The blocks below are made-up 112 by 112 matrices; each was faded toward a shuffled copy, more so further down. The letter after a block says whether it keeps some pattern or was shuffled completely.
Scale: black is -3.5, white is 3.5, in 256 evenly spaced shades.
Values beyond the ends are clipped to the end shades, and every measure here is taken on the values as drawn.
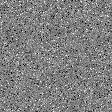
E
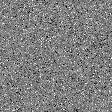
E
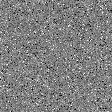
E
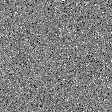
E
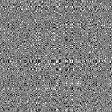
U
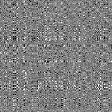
U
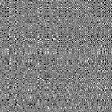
U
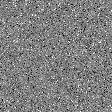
E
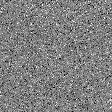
E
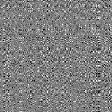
U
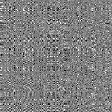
U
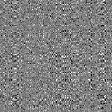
U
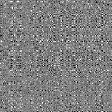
U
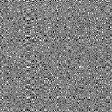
U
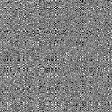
U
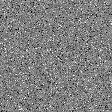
E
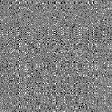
U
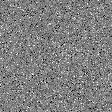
E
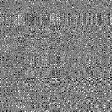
U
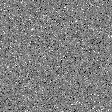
E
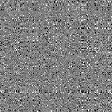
U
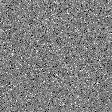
E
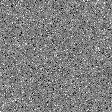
E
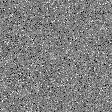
E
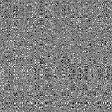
U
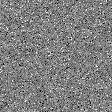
E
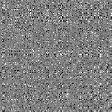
U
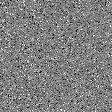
E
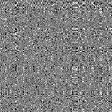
U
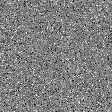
E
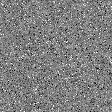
E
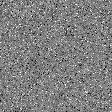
E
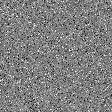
E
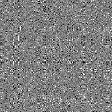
U
